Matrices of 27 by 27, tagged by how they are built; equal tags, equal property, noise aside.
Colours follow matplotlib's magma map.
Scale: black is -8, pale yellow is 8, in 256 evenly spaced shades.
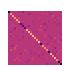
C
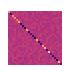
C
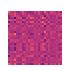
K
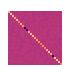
C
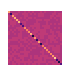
C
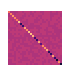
C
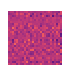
K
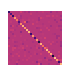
C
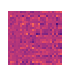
K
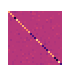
C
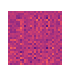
K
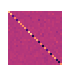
C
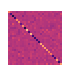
C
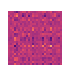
K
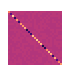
C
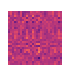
K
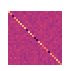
C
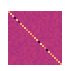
C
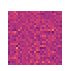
K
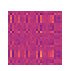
K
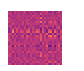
K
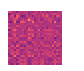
K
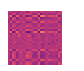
K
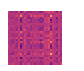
K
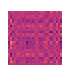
K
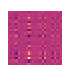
K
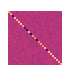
C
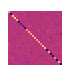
C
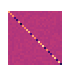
C
